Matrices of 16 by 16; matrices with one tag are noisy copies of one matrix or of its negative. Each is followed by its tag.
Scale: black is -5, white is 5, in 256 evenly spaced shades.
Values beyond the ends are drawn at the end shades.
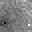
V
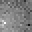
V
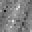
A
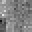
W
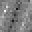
A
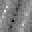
A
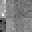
W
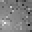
V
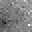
V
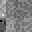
W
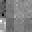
W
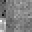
W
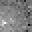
V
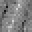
A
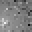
V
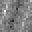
A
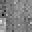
W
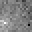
V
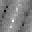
A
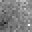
V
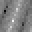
A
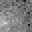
V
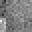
W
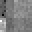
W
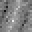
A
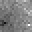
V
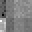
W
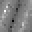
A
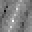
A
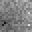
V
